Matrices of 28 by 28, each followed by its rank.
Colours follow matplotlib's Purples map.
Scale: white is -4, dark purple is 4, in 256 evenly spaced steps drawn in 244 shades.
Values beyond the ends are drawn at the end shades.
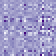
three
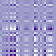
one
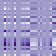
one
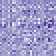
five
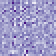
five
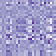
three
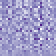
three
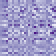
three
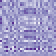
three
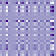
one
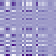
one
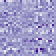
five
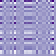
one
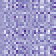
three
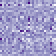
five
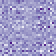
five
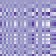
one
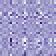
three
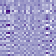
three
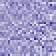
five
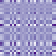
one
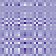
one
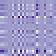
one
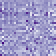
five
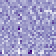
five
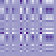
one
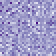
five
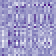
three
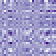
three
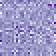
five
